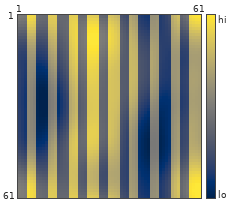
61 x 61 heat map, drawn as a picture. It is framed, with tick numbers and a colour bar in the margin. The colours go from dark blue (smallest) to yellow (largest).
Slope: none. Ninth with the lowest average: middle left. Average level on the scale: 50%. Stripes: upright, repeating 9 times. Lone odd cells: none.
